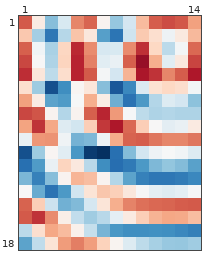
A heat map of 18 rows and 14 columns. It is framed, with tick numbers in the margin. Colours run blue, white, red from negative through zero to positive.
No row or column stands out. Rings spread out from the top right. Overall the values sit about 50% of the way up the scale. The ninth with the highest average is the top right.
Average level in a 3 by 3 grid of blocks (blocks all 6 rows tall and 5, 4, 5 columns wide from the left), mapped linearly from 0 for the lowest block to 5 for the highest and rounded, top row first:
215
110
110
